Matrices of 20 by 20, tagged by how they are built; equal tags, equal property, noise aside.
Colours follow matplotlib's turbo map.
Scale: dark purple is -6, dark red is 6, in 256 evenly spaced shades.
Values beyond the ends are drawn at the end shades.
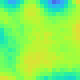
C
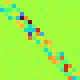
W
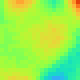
C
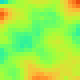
C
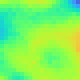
C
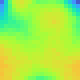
C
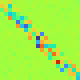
W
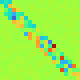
W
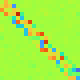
W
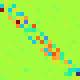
W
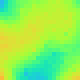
C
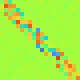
W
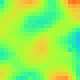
C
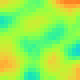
C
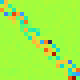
W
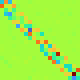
W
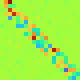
W
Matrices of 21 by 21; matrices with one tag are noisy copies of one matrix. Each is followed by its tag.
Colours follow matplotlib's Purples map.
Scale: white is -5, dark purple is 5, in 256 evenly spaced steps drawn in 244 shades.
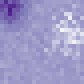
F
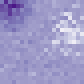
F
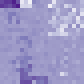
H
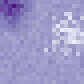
F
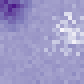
F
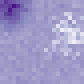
F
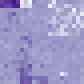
H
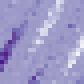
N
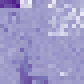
H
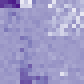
H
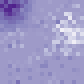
F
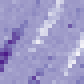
N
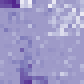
H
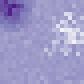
F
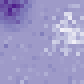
F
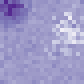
F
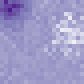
F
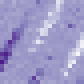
N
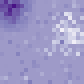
F
